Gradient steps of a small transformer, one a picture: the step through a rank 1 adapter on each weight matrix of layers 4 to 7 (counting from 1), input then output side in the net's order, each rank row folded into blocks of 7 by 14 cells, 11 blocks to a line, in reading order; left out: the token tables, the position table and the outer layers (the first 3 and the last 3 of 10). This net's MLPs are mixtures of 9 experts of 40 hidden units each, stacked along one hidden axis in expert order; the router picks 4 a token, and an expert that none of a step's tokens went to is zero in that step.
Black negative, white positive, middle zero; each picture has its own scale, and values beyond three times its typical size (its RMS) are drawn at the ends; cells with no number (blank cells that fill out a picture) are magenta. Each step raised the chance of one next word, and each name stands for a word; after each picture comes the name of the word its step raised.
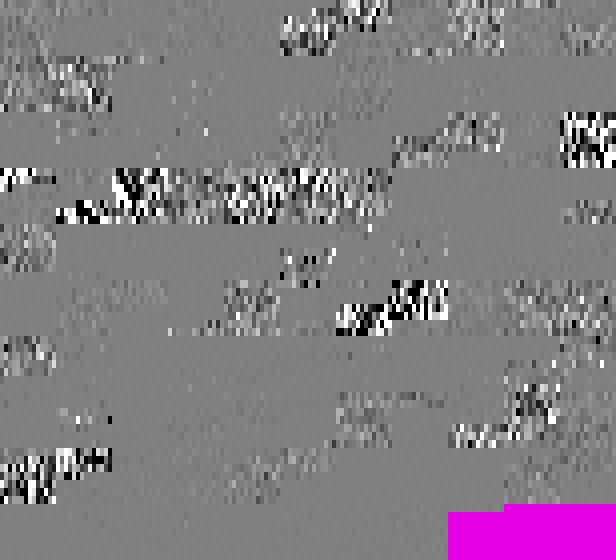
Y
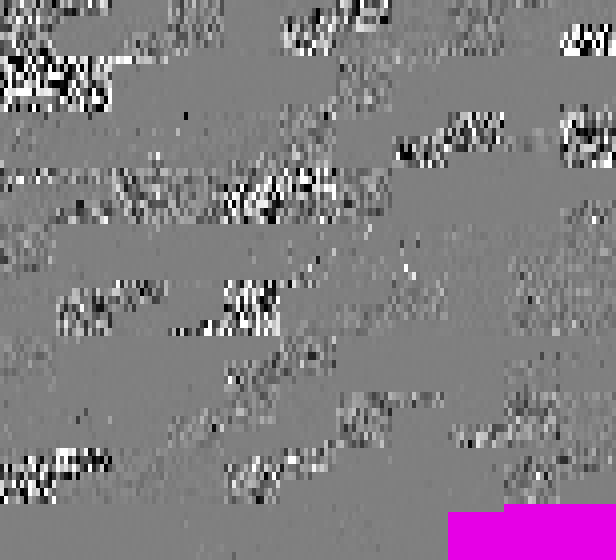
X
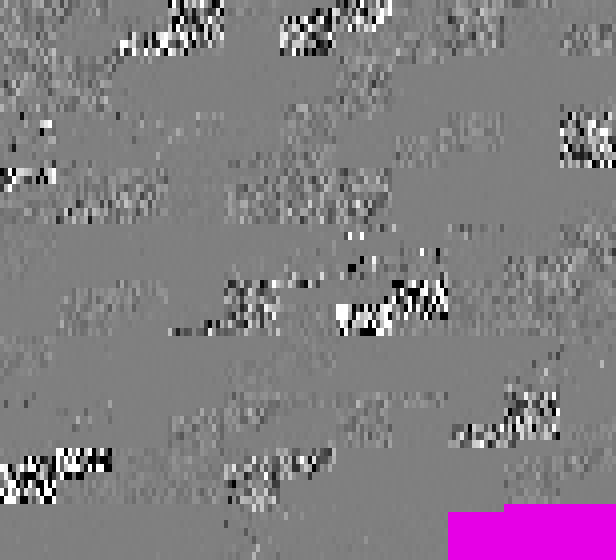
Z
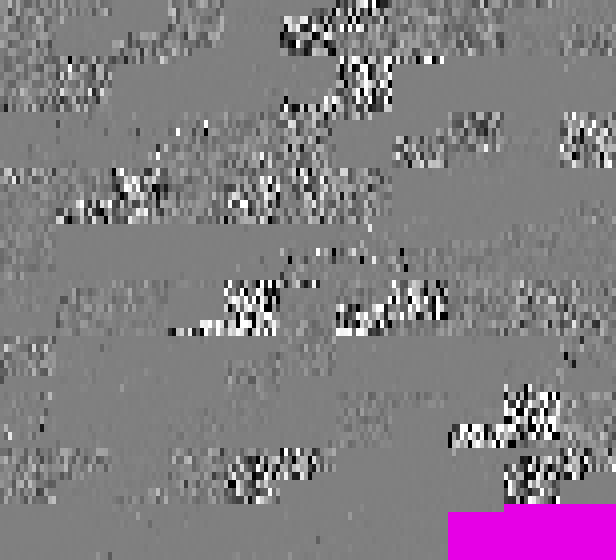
X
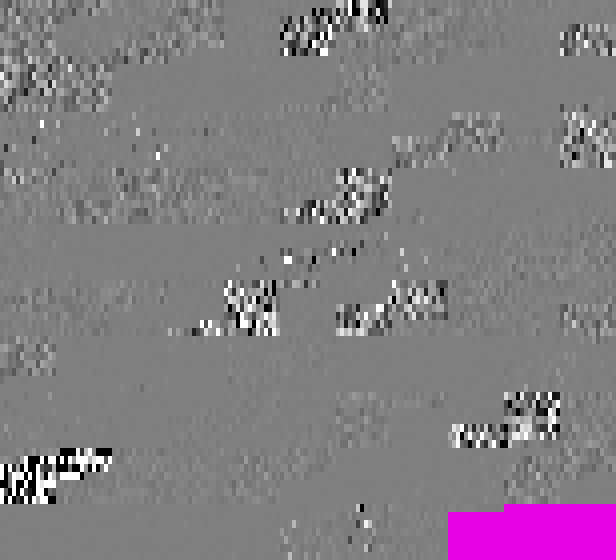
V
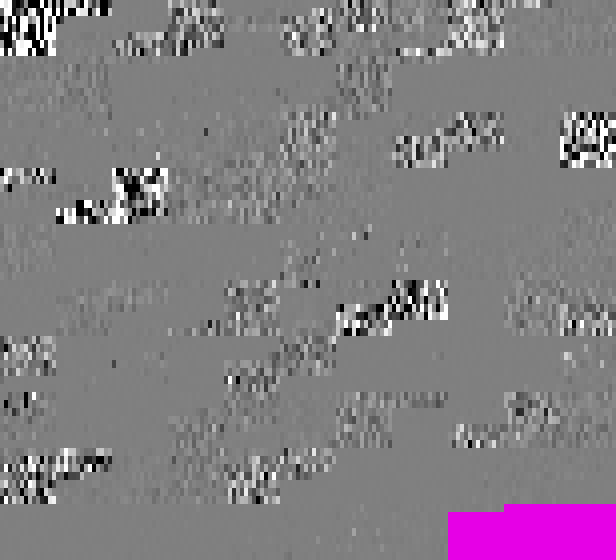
Y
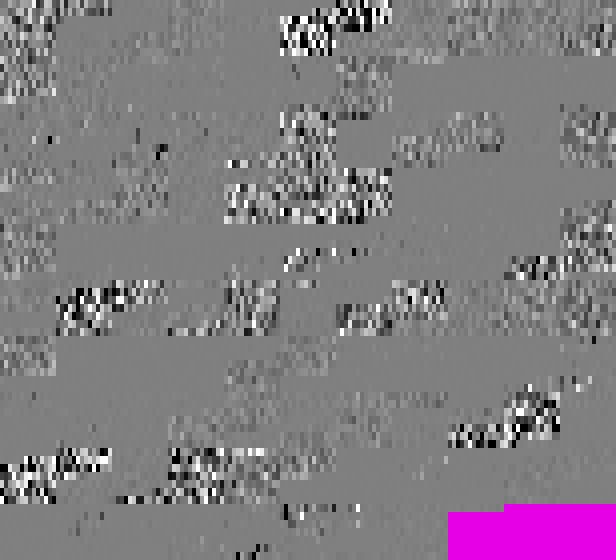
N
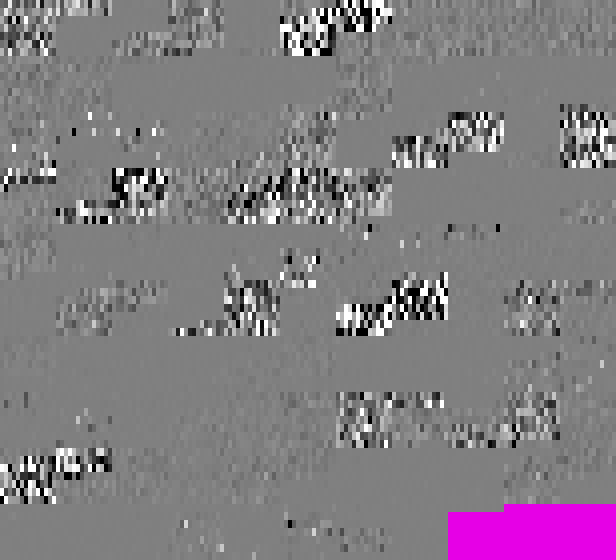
Z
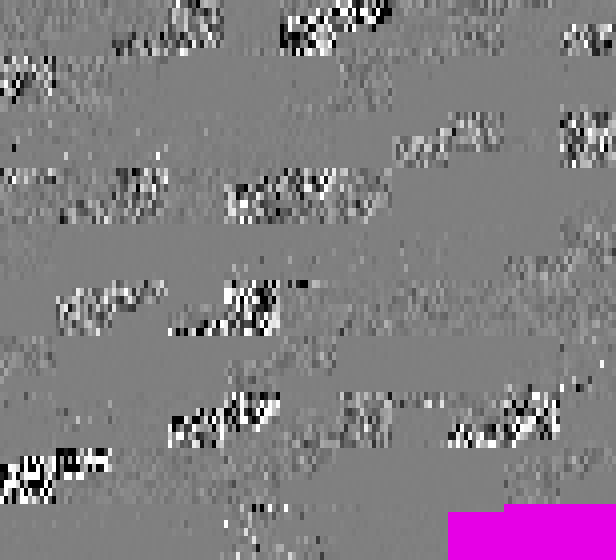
V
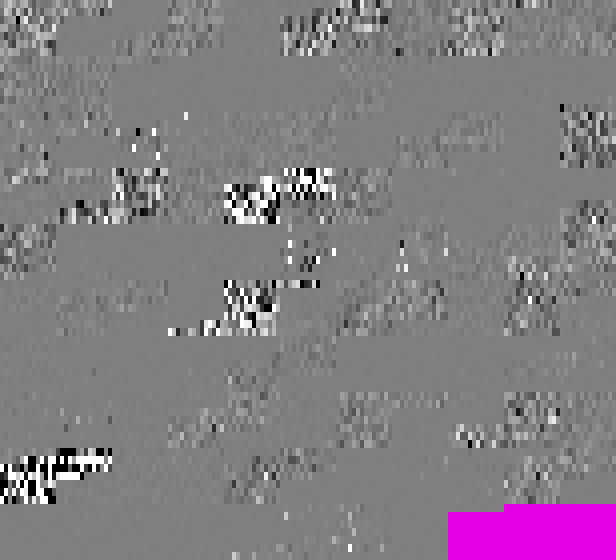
V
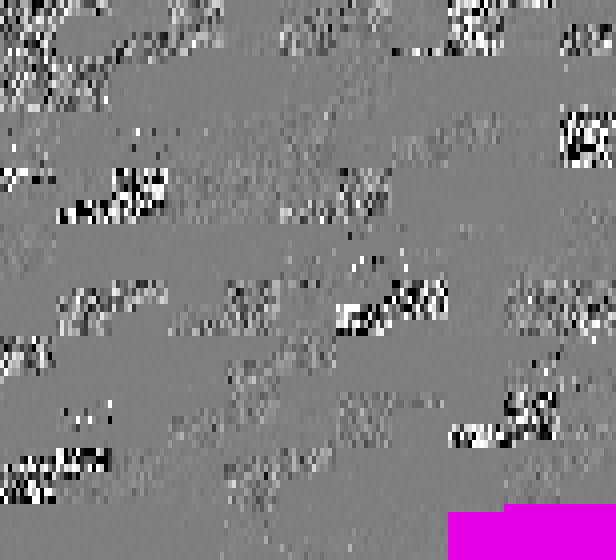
Y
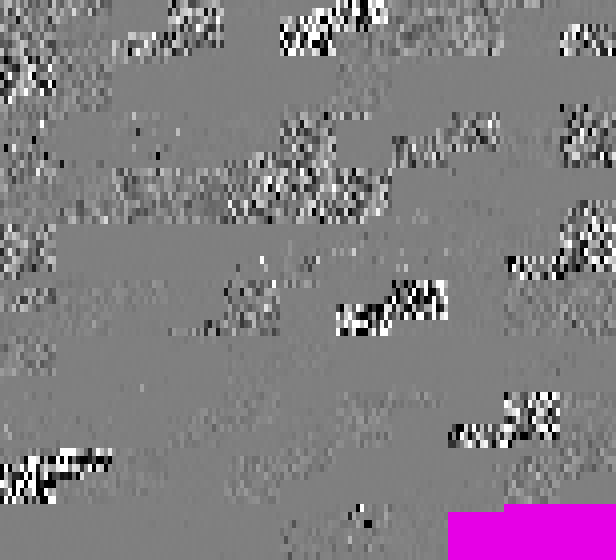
Z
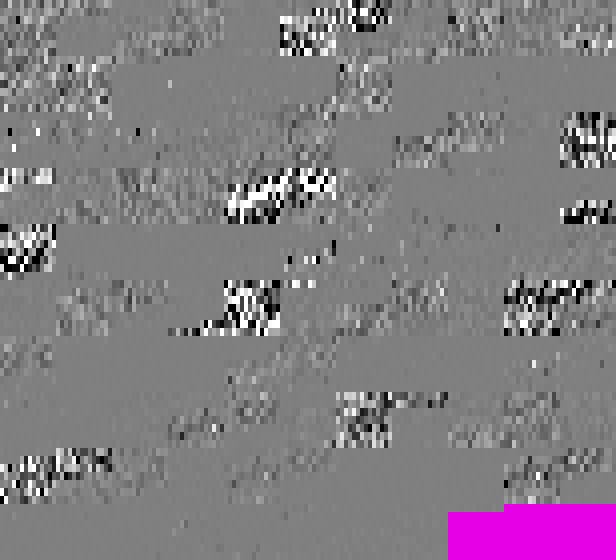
X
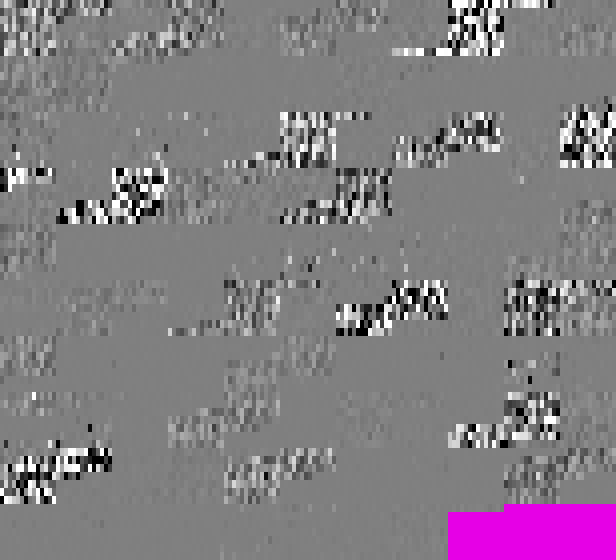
Y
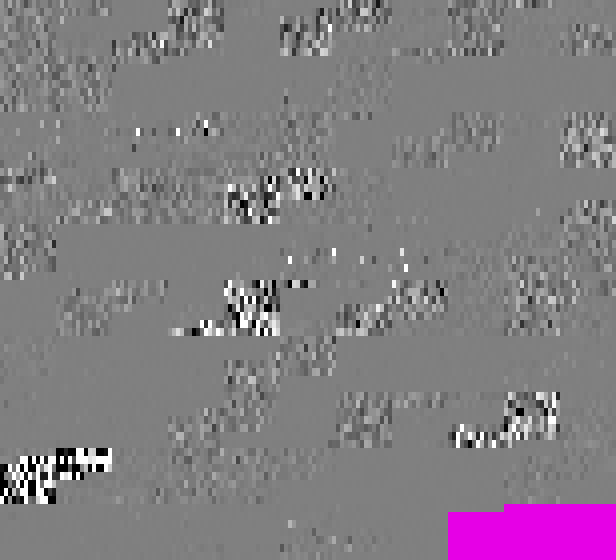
V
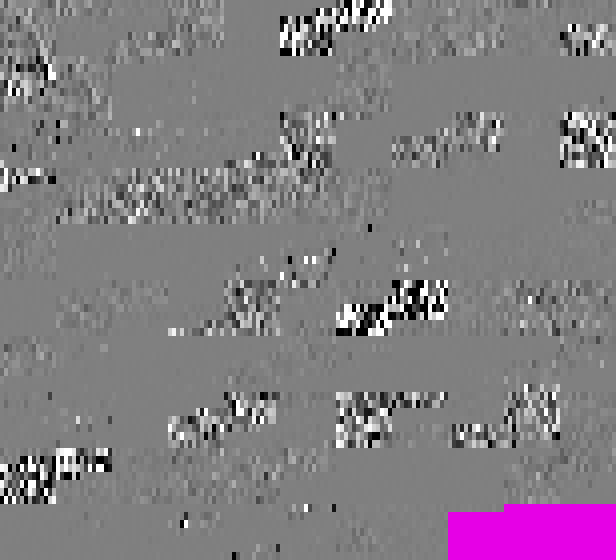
Z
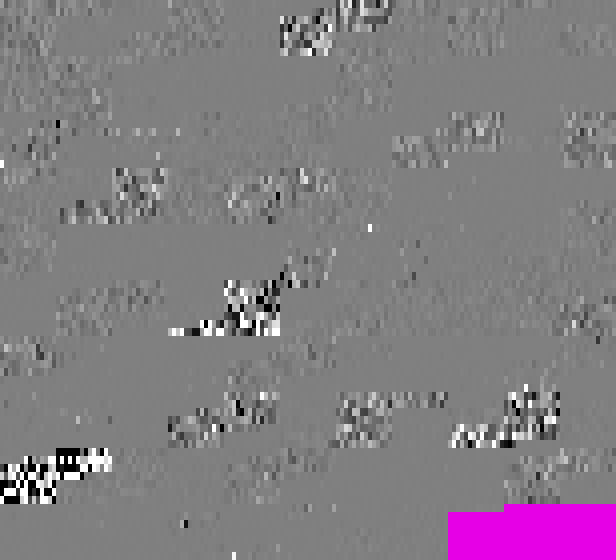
V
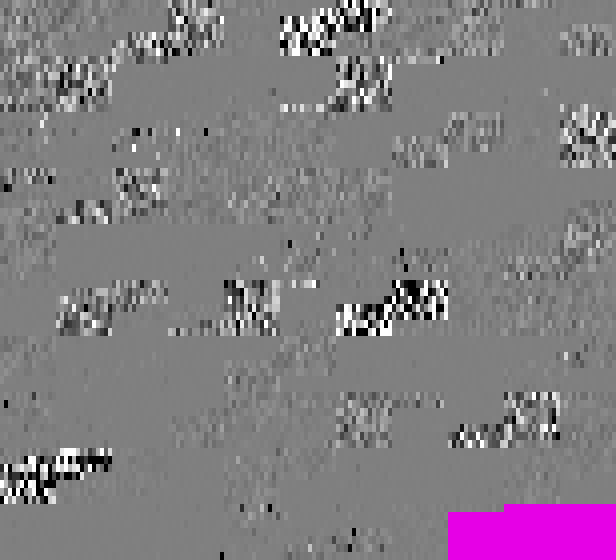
Z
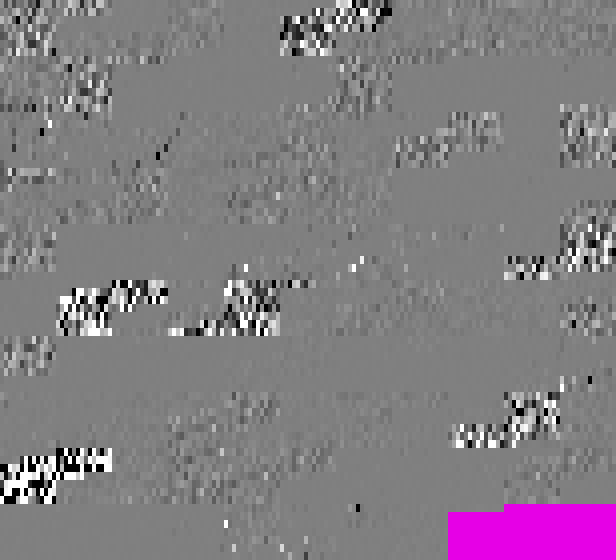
V
